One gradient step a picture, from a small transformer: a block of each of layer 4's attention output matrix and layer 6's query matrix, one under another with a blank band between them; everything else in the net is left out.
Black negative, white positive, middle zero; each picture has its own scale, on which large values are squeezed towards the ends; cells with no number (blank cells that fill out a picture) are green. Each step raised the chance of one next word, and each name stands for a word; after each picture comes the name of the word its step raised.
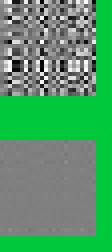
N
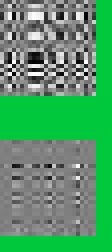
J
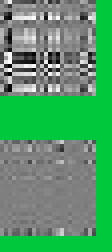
J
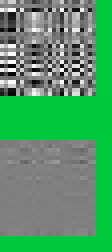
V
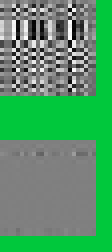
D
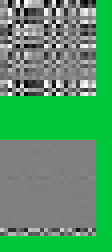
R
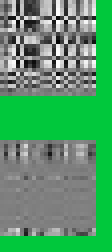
N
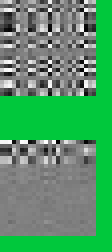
V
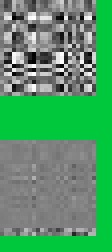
J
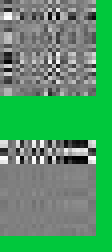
J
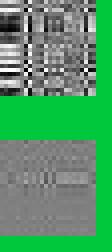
V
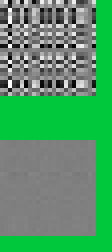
R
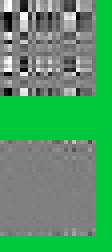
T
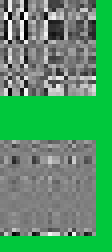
D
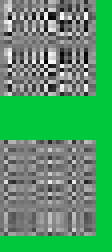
J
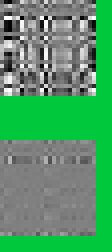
D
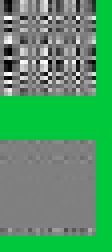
N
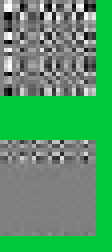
T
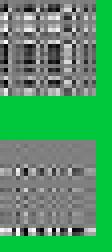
V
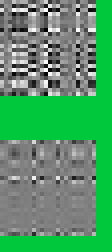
V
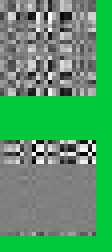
T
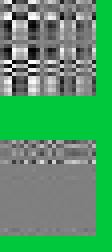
D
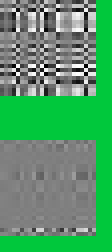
V
